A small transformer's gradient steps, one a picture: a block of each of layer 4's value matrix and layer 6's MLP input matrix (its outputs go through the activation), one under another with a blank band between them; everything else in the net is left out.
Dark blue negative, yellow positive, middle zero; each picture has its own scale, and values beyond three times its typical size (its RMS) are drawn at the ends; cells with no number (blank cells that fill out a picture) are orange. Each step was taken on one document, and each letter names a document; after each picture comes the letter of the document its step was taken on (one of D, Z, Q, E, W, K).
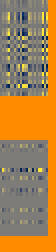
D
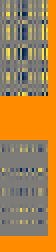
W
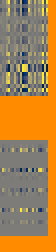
W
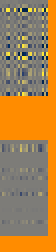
D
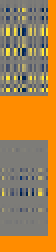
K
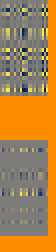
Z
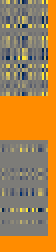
K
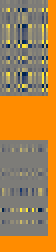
W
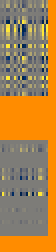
K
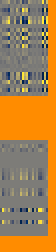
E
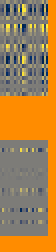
Z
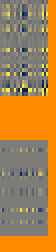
Z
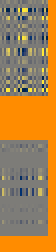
D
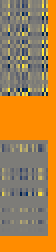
E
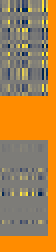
E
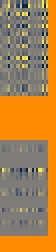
E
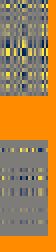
Z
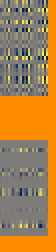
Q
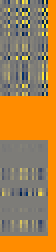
Q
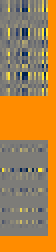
W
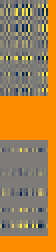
Q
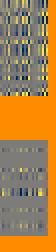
Q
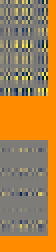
Q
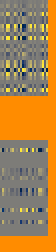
Z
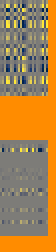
K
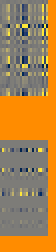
W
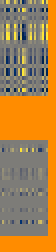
K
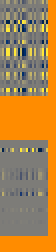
Z
